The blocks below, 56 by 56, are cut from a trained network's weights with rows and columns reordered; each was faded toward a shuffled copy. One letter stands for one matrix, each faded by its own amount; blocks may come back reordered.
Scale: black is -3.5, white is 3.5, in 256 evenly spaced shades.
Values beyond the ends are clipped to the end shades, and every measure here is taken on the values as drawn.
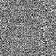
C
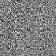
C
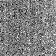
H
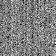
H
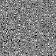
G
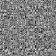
C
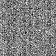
H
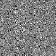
G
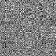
C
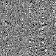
G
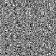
C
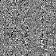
G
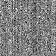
H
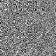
C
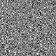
G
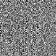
C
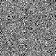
G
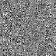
G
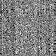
H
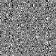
G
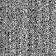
H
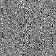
G
